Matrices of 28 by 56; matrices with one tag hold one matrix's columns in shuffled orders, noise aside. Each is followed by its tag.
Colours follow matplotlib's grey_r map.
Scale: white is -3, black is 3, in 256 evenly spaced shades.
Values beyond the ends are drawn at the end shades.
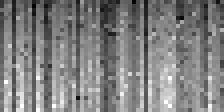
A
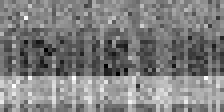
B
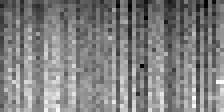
A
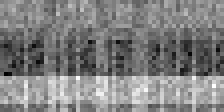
B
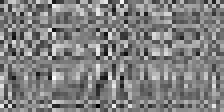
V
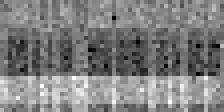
B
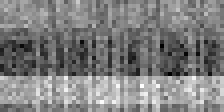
B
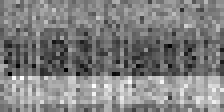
B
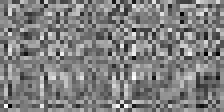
V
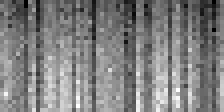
A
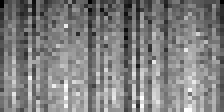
A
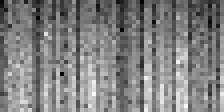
A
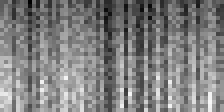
A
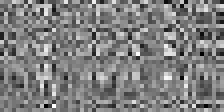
V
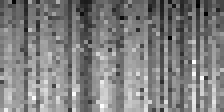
A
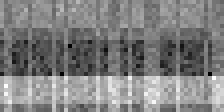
B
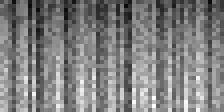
A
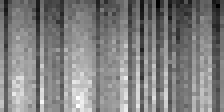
A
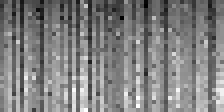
A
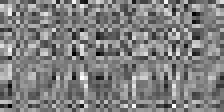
V
